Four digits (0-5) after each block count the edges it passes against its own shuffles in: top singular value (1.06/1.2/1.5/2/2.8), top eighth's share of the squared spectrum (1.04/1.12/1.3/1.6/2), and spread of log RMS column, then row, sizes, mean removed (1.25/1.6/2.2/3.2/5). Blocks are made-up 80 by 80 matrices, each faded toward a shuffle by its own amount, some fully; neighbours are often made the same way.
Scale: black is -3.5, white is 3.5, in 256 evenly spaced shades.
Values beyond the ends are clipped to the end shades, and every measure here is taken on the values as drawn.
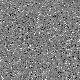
0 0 0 0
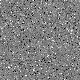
0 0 0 1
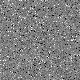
0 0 0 0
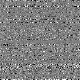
2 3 0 4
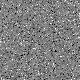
0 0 0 0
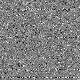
2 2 0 2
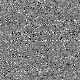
1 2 0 2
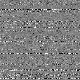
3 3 0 4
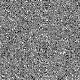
3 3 1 1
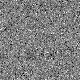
2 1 0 0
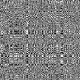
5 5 3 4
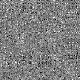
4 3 1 2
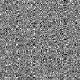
4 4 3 2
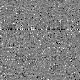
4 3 0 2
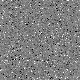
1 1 0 0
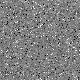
1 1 0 0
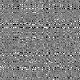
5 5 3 4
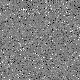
2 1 0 0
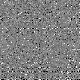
4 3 1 2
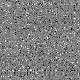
3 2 0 1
